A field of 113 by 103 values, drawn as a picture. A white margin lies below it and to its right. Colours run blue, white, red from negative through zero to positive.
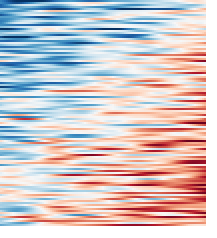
Ninth with the lowest average: top left. Grain: streaks across. Mirror symmetry: none. Ninth with the highest average: bottom right. Slope: up to the bottom right.
